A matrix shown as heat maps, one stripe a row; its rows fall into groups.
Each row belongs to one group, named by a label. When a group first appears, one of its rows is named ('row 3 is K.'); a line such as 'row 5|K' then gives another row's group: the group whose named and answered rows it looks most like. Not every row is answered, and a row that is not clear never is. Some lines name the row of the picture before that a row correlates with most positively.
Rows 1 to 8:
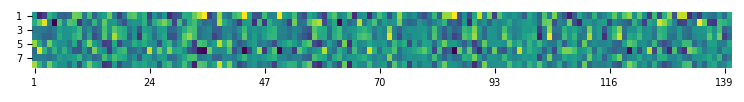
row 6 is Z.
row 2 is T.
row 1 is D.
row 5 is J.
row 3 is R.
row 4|R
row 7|R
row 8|J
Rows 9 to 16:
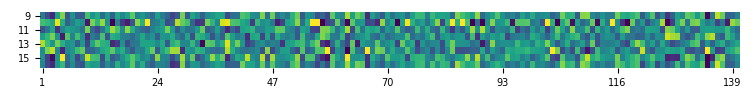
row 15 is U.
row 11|R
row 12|T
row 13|J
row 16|U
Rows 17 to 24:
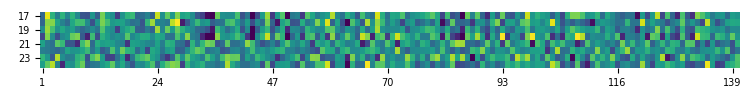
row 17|Z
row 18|T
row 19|Z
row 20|Z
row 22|R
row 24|T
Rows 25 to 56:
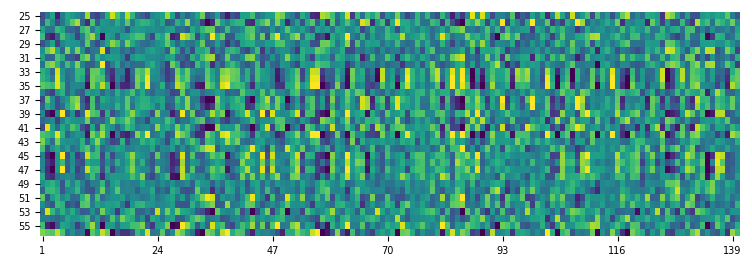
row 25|R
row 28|U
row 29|R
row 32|T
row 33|J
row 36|U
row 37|Z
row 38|Z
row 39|U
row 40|R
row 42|J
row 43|J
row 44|D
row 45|U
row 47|U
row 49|T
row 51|D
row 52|D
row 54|R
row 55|U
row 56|J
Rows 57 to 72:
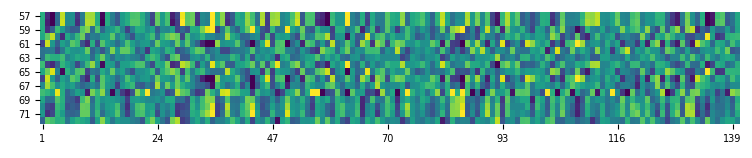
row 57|U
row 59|D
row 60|T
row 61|Z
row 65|T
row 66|Z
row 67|Z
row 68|J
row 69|D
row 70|D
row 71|D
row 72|T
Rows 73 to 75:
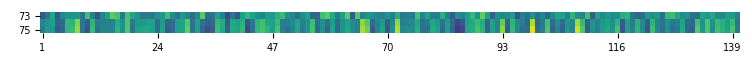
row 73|R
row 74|Z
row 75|Z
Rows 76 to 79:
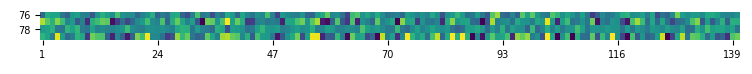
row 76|T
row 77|J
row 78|Z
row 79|J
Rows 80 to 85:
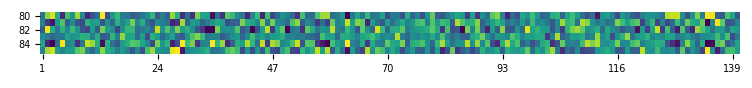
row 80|T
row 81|U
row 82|Z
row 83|R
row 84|U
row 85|T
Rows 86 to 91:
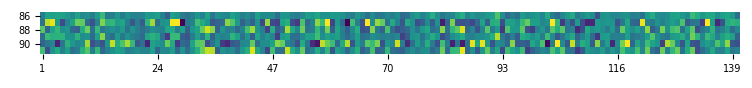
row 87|T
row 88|D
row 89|T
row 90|R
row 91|D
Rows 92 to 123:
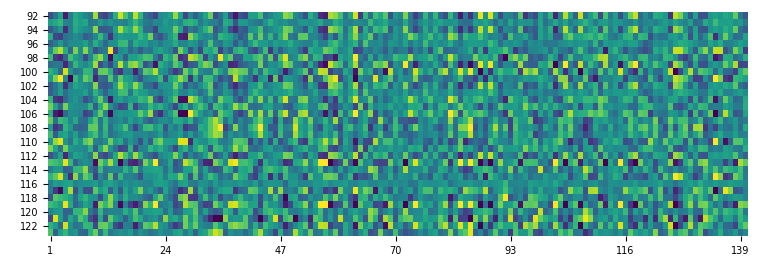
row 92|R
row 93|Z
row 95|U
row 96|R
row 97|T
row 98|U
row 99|R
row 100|J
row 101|T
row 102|R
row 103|R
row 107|D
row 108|D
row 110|T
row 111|J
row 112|R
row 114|Z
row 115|T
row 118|T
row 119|J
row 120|Z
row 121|Z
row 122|J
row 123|D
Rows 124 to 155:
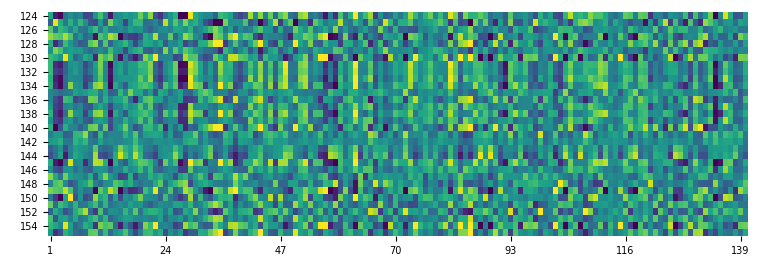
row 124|U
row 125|Z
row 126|D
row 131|U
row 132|U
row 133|U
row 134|U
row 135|R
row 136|D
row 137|U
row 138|U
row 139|U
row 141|Z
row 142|Z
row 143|R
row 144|R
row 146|U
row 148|T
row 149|J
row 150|U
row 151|D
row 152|Z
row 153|D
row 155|D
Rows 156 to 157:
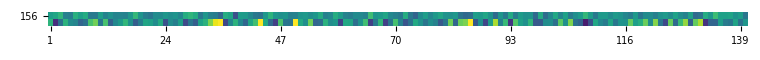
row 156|Z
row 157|D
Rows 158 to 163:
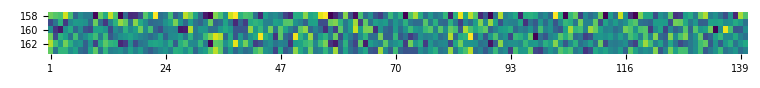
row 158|J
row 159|R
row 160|U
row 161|D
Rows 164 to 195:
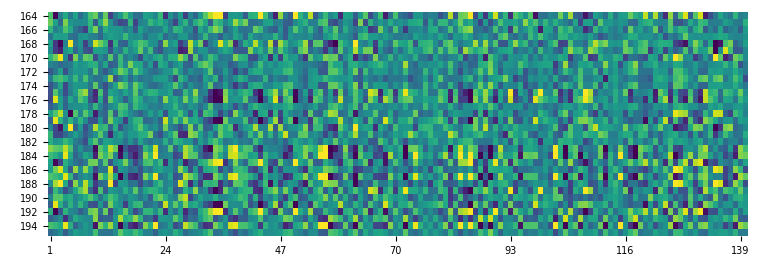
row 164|D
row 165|J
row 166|D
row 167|T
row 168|U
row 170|T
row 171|R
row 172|R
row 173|T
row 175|Z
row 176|Z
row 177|R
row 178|T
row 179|Z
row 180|U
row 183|J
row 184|J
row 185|D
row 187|J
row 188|T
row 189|Z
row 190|T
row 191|Z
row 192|D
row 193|R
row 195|R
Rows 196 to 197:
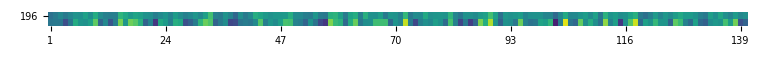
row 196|R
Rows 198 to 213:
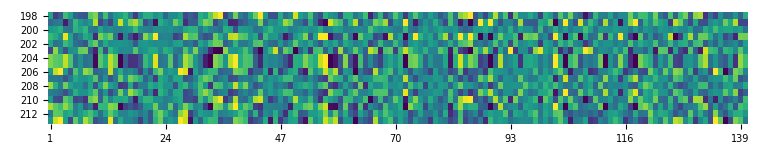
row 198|D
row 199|R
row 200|Z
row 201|J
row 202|D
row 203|Z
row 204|J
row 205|J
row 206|T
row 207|R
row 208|J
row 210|D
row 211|J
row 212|T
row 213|T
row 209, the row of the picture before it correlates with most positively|197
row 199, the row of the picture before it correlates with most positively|197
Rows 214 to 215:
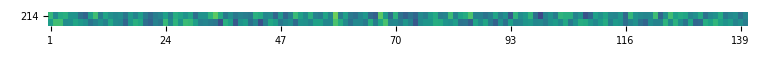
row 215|Z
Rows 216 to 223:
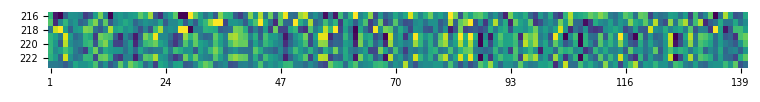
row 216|U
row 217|D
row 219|J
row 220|J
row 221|D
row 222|J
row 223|R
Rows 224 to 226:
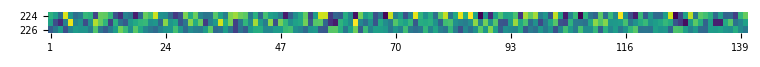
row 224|J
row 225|U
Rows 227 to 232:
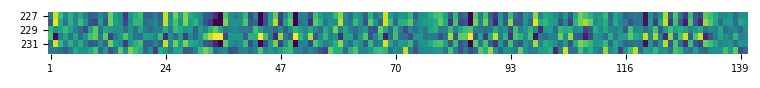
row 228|Z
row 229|D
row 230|D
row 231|Z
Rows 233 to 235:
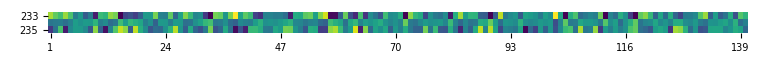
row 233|J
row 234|R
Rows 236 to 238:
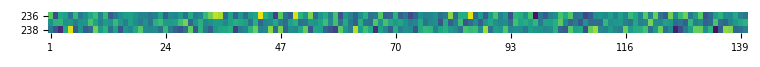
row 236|D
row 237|T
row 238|U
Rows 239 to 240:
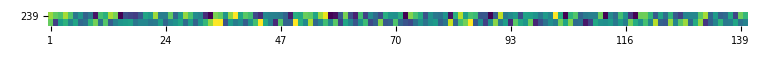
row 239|J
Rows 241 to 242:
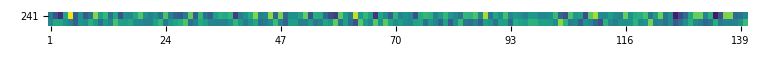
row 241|U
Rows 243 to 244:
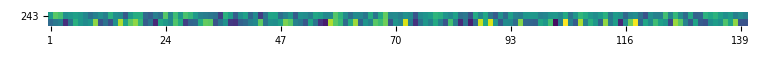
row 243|Z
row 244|R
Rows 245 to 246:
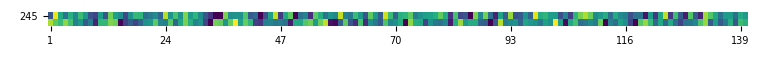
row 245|Z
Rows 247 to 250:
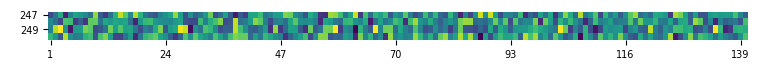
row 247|R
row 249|T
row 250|J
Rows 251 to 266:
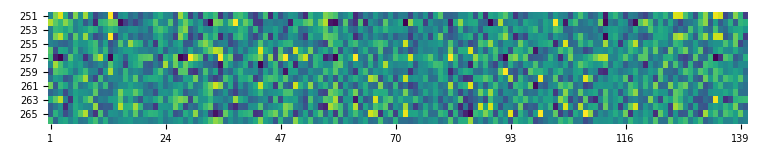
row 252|J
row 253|T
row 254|T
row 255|R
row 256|D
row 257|U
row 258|Z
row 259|T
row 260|Z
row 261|D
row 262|R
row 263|T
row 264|R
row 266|D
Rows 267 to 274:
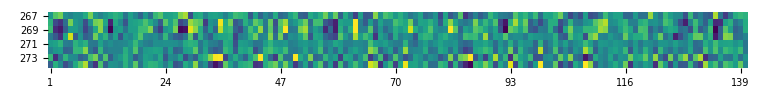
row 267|T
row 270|U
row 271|Z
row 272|Z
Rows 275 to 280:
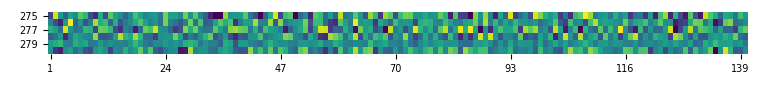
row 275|Z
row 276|U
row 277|J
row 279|Z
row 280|U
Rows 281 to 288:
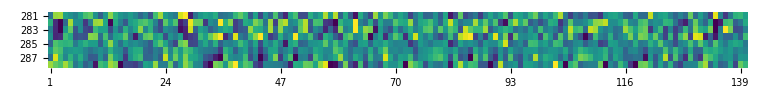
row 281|T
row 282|U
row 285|T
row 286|Z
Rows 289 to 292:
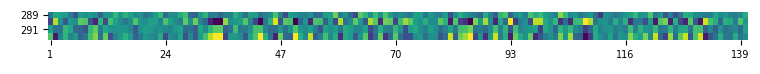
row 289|T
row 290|Z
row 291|D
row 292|D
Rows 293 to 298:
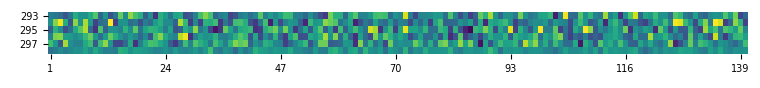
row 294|T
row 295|Z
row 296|T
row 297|J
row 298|R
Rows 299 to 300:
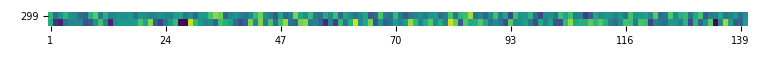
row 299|D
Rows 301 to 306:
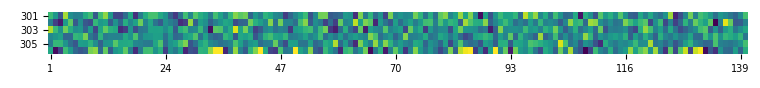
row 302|U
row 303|J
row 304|Z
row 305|T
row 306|D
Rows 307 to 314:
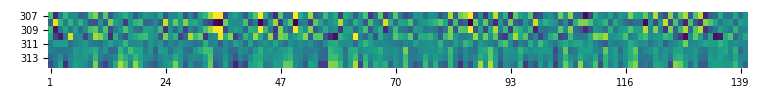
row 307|D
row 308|Z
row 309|D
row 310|U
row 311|T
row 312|R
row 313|R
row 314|R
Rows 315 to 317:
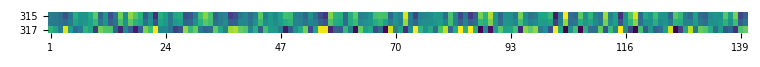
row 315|R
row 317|J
